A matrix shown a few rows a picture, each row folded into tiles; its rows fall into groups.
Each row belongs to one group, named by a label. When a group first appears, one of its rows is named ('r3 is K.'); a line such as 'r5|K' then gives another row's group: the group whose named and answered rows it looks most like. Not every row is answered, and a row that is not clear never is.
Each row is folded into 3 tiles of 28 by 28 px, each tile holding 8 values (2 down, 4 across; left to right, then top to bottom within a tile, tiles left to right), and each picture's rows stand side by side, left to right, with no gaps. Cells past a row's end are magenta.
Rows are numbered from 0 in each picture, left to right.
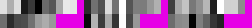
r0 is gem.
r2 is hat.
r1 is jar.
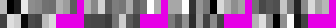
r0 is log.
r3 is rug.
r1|gem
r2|hat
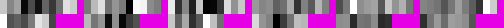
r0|gem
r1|hat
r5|gem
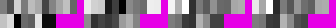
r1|gem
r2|gem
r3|gem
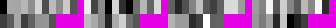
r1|rug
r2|rug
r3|hat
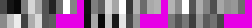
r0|rug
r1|jar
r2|hat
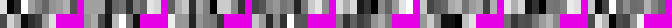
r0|log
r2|hat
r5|log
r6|gem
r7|log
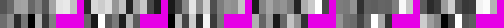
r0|jar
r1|hat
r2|jar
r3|hat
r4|gem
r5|rug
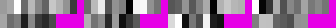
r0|hat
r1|hat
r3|log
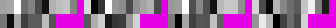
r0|hat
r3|log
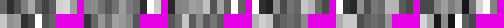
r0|rug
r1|gem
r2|hat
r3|log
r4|log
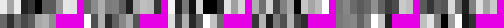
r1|hat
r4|gem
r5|rug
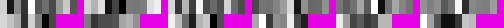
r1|gem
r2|rug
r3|jar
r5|log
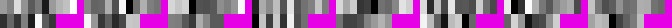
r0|jar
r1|log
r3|jar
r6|log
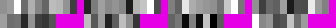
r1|hat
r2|jar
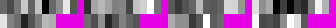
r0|log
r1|hat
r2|rug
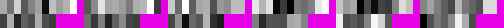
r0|jar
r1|hat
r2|jar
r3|gem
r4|gem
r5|gem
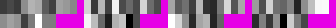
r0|rug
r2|rug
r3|jar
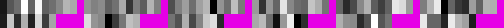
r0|jar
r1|log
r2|hat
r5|gem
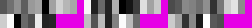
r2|jar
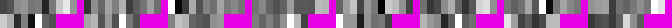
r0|jar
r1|jar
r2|log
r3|gem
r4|hat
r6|log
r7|gem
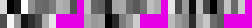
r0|log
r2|rug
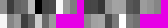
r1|rug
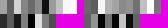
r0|jar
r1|jar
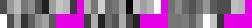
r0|hat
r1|jar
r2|gem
